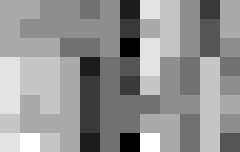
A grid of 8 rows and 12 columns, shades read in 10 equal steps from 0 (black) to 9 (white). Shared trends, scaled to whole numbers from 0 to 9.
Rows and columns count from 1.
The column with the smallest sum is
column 7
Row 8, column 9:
6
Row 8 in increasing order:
0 1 3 4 4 6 6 7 7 8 9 9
